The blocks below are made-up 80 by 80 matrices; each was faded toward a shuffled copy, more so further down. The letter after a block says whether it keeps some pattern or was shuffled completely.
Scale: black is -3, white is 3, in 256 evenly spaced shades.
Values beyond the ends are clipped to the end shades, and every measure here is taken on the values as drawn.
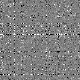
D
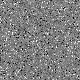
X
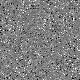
X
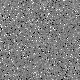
X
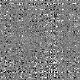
D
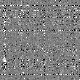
D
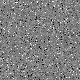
X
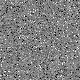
X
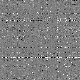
D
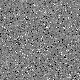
X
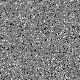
X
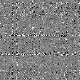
D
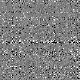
D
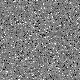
X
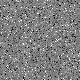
X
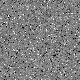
X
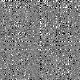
D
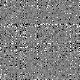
D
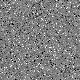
X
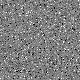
X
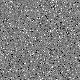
X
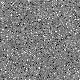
X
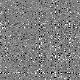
D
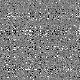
D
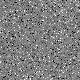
X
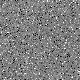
X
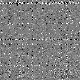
D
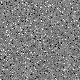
X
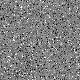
X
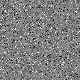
X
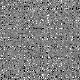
D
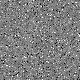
X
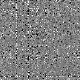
D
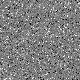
X
